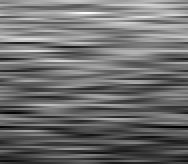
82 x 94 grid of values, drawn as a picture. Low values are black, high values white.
Streaks run across, left to right. There is an overall slope up to the top. The ninth with the highest average is the top right.
